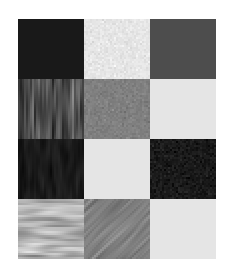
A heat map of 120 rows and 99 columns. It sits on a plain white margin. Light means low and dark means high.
The table splits into 4 rows of 3 panels. Panel 1,1: very high, flat. Panel 1,2: very low, fine-grained, faint in contrast. Panel 1,3: high, flat. Panel 2,1: high, streaked downward. Panel 2,2: middling, fine-grained, faint in contrast. Panel 2,3: very low, flat. Panel 3,1: very high, streaked downward, faint in contrast. Panel 3,2: very low, flat. Panel 3,3: very high, fine-grained, faint in contrast. Panel 4,1: low, streaked across. Panel 4,2: middling, slanting up to the right, faint in contrast. Panel 4,3: very low, flat.
